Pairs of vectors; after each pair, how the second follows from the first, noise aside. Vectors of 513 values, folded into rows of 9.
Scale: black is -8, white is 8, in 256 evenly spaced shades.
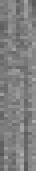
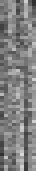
scaled up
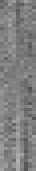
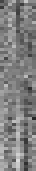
scaled up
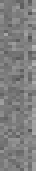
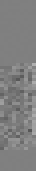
partly zeroed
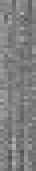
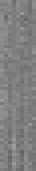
shrunk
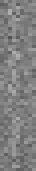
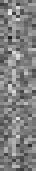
scaled up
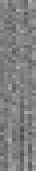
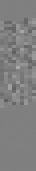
partly zeroed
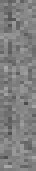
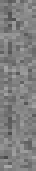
copied
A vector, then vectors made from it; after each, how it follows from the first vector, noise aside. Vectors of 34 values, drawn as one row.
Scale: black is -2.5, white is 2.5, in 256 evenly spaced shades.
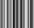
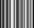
wrapped around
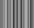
shrunk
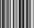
wrapped around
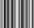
wrapped around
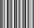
sign-scrambled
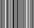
partly zeroed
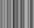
shrunk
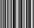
sign-scrambled
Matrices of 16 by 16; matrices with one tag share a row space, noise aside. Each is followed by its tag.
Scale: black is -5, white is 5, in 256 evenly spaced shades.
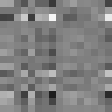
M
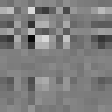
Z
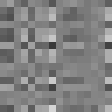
M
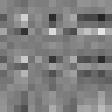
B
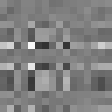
Z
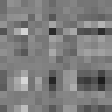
B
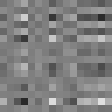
B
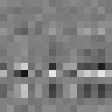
B
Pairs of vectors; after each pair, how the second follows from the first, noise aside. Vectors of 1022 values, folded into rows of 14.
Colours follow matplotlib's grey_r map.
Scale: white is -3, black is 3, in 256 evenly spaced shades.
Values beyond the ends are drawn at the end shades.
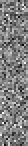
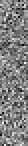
sign-scrambled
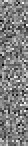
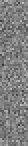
shrunk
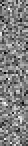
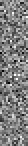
shuffled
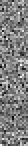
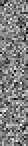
shuffled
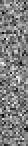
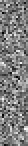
sign-scrambled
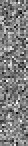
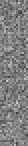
shrunk
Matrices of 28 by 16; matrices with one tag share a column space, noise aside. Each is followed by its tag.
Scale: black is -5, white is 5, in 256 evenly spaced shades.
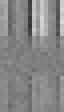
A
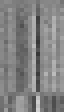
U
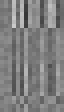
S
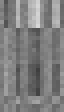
S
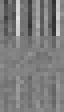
A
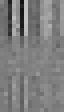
A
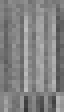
U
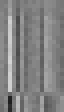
U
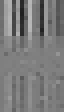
A
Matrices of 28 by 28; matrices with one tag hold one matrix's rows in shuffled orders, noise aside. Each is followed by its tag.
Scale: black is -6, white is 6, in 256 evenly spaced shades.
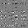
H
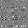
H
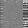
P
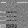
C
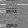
C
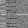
C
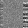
P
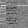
C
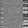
P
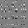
H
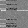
C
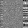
P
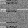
C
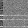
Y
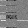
C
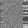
P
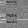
C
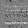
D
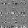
H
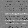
D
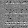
D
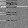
C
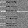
C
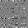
H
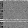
Y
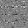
H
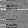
C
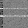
Y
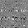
H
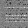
D
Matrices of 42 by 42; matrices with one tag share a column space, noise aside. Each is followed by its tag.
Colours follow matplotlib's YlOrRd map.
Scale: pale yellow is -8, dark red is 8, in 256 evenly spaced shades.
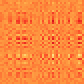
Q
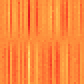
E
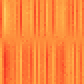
E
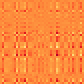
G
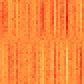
E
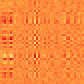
Q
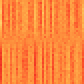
E
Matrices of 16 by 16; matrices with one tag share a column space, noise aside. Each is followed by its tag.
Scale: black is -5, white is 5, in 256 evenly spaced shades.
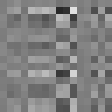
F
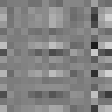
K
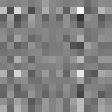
F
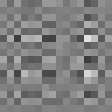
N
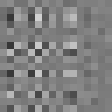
K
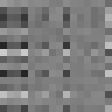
K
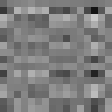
F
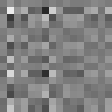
F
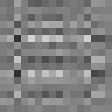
N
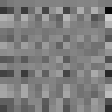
F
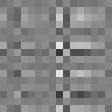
K
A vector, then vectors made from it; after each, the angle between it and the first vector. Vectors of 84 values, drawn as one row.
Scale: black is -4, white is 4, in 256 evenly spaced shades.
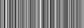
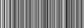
partly aligned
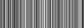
orthogonal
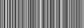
nearly parallel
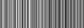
orthogonal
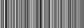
nearly opposite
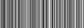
partly aligned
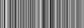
nearly parallel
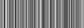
nearly parallel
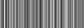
nearly opposite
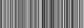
partly aligned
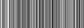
orthogonal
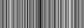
partly opposed
